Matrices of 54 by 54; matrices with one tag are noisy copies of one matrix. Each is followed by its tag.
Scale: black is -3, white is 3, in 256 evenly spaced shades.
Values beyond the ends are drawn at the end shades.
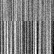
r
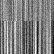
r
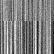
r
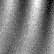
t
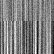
r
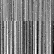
r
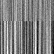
r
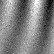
t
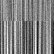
r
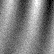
t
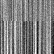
r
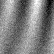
t
